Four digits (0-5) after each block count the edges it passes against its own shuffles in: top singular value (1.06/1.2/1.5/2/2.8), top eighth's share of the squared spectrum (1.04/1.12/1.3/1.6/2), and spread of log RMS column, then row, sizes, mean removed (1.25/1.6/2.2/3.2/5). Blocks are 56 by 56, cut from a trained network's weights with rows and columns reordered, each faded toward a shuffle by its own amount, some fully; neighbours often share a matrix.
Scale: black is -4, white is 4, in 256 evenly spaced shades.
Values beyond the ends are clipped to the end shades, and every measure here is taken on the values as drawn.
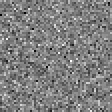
0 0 0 0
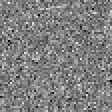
0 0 0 0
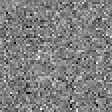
3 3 1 2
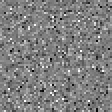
1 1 0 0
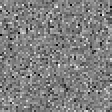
2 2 0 1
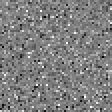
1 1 0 0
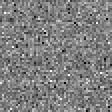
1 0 0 0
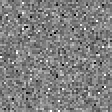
0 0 0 0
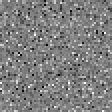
0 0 0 0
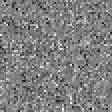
0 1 0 0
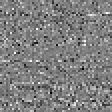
3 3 0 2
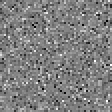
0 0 0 0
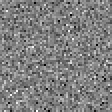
0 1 0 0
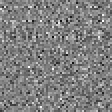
3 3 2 2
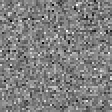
2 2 0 1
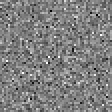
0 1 0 0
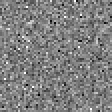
1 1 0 1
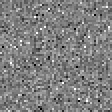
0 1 0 0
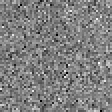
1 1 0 1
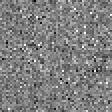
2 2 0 1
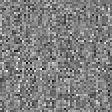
3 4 1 2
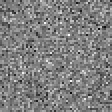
1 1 0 0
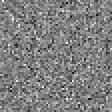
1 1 0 0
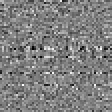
4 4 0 3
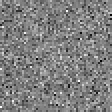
1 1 0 0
